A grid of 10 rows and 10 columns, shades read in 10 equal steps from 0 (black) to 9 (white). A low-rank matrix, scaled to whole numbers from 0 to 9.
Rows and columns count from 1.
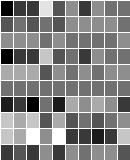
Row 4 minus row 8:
-7 -4 -5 4 -3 1 -2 2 0 -1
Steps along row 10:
up down up down up down up same down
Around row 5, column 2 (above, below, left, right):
2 4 6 6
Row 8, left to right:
7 6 7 3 6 3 4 3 4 5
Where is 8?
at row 1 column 4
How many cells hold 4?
29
